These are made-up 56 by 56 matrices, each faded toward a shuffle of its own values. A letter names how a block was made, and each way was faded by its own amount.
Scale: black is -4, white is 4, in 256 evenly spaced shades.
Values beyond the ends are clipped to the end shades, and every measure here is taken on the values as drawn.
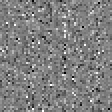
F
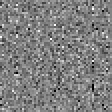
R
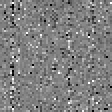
F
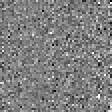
R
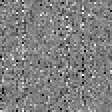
F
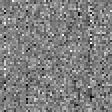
R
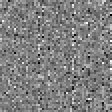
R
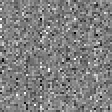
R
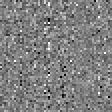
R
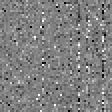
F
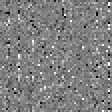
F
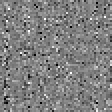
F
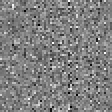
R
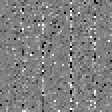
F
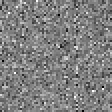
R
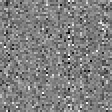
R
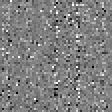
F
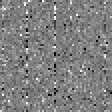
F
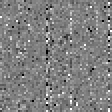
F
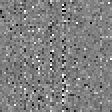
F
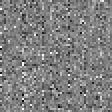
R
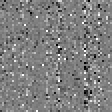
F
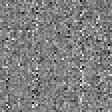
R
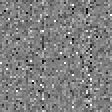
F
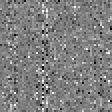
F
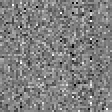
R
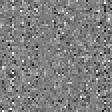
F
